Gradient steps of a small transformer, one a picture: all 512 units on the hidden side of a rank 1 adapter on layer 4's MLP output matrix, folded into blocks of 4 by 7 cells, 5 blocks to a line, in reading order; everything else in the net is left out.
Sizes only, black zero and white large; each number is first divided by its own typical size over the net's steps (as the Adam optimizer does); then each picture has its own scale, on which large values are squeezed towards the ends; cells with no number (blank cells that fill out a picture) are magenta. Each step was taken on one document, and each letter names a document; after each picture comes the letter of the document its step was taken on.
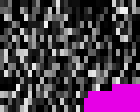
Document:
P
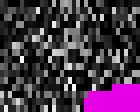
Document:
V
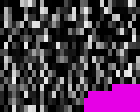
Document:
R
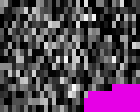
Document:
P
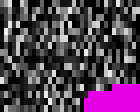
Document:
P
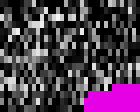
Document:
R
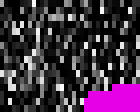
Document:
R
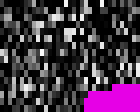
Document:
R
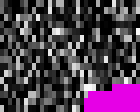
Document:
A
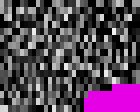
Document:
P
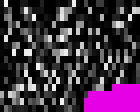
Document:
P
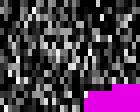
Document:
A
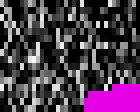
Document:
R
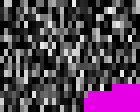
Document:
A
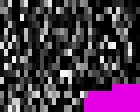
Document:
P
